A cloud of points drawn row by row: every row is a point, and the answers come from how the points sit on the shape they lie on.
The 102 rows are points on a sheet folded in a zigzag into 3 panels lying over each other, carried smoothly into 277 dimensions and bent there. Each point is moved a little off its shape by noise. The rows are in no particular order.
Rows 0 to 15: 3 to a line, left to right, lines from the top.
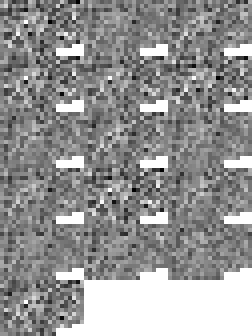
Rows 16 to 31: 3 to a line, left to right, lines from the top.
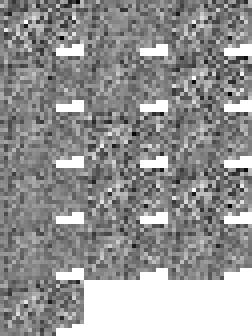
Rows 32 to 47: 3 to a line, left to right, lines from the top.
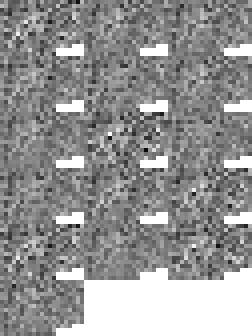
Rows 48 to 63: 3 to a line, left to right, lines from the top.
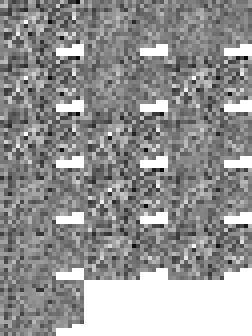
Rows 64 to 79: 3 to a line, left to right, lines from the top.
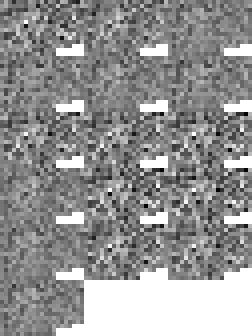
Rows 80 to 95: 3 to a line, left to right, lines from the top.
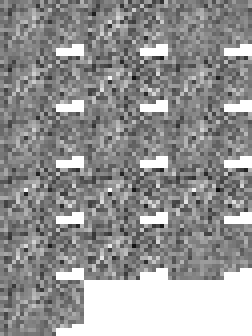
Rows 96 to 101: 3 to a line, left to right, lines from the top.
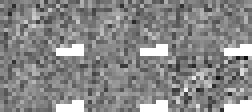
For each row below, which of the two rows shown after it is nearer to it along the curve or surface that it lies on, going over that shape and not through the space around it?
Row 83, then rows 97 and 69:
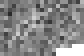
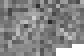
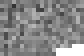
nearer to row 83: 69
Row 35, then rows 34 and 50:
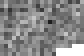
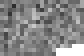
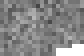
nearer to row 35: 34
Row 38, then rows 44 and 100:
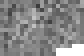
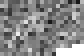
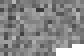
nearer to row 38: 100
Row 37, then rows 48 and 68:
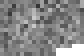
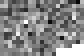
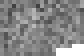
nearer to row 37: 68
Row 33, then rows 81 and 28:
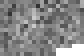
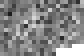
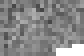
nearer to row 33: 28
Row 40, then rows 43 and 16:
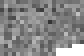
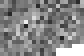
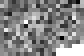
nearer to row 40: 43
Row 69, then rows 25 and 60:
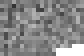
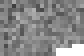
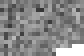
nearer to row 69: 60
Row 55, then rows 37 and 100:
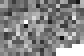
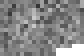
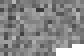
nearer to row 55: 37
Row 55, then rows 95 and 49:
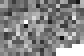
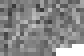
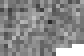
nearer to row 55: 49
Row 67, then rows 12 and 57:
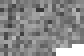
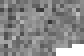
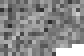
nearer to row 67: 57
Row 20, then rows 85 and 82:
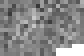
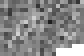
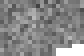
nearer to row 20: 85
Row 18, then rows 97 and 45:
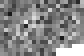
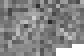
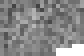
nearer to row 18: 45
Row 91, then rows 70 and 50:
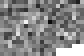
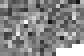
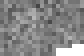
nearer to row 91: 70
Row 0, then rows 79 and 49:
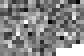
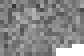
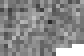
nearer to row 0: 49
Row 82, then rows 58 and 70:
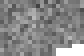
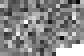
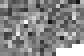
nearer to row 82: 70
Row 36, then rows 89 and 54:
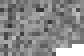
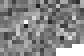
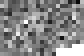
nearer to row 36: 54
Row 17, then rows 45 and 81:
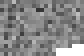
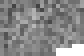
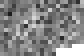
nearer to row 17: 45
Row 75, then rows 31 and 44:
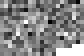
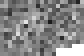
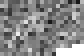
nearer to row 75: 31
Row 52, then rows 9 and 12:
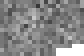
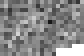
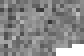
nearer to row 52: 9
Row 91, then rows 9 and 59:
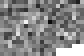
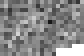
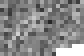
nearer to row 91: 9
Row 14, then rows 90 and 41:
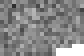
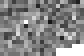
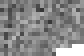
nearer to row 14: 41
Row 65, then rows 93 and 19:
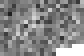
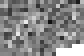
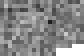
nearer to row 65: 93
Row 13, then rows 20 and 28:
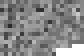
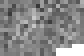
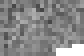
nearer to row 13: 28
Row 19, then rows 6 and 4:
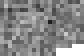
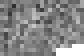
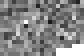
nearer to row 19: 4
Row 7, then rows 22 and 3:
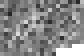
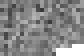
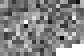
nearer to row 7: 22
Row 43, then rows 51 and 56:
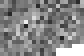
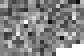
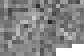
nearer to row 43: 51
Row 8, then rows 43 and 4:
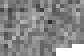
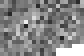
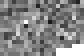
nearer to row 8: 43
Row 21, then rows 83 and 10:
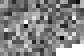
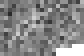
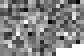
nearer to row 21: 10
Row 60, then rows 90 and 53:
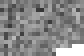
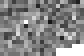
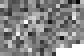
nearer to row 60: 53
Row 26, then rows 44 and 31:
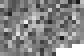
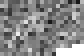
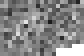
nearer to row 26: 44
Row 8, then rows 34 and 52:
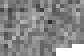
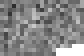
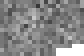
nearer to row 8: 34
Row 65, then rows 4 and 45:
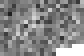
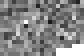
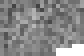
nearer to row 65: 45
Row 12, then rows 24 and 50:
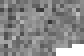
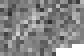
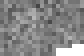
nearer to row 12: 24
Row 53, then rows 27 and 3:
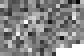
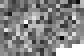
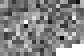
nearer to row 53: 27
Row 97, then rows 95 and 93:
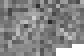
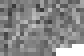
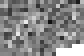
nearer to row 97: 93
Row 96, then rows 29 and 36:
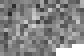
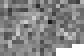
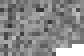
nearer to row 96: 36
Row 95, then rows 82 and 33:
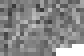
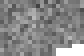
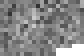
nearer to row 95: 33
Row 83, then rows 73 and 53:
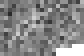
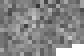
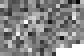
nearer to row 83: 53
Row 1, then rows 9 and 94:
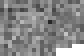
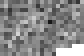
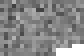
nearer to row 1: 9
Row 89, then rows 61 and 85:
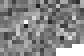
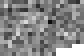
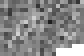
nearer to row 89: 61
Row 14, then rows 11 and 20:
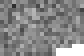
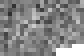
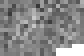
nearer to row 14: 20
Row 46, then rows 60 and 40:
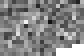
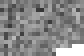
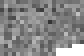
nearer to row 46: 40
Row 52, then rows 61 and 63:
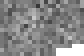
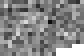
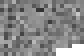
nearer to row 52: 61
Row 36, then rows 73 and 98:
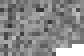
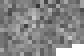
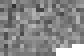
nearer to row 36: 98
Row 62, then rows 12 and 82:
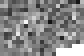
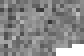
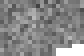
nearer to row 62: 12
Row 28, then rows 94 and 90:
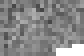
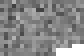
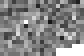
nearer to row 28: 94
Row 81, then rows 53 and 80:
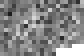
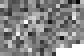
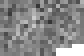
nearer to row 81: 53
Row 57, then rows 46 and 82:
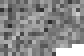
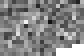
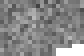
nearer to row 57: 46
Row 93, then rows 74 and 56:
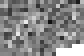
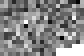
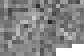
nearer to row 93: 74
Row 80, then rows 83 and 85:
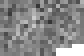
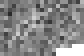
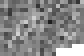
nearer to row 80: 85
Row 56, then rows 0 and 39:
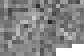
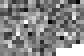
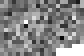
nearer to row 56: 0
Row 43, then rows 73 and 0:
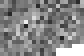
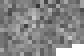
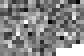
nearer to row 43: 0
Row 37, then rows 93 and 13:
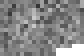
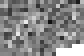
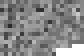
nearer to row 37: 93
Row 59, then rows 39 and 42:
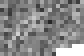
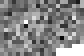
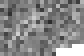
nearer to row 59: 42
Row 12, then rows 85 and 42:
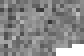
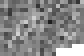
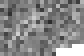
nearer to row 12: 85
